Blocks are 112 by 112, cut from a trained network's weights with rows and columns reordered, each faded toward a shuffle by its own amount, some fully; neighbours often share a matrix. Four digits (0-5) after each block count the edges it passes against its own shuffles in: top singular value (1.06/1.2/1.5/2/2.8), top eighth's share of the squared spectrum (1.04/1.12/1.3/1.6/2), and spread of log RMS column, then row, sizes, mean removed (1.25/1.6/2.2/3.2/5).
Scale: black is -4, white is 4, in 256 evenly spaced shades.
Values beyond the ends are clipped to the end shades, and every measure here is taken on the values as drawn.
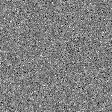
0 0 0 0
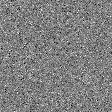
0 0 0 0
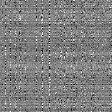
4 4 4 1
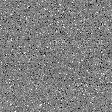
1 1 0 0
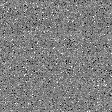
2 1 0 0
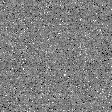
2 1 0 0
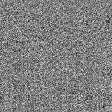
3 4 1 2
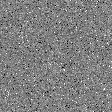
0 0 0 0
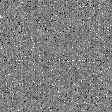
2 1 0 1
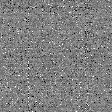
3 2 2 0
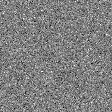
2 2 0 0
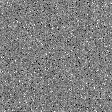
1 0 0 0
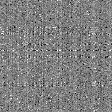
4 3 0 3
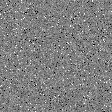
0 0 0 0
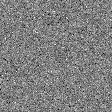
1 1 0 0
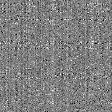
3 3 0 3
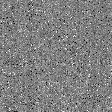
2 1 0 1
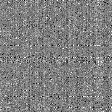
3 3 0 3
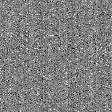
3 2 0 2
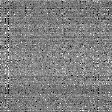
4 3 3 1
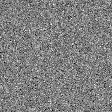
0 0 0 0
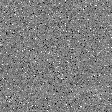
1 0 0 0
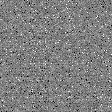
2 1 1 0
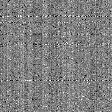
4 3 0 3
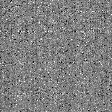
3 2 0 2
